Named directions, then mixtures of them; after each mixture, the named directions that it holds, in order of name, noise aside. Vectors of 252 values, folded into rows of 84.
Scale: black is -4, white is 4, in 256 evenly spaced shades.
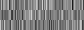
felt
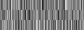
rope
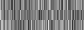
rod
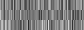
rod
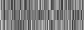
rod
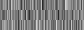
rope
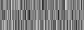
rope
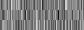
rope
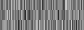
rope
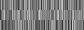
rod, rope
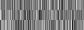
rod, rope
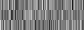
felt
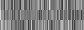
rod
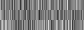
rod, rope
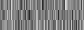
rope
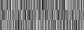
rope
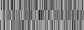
felt, rod
